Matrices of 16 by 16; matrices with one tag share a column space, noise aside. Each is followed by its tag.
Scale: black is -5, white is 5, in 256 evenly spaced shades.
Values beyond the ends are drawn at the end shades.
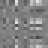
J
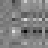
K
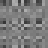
J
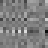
K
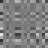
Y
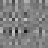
K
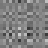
Y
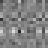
K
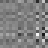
Y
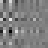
K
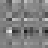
K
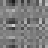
J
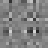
K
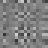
Y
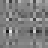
K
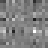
K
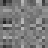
J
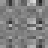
J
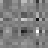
K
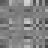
J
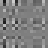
J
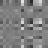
J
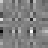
K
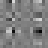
K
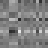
K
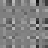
J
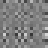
Y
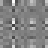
J
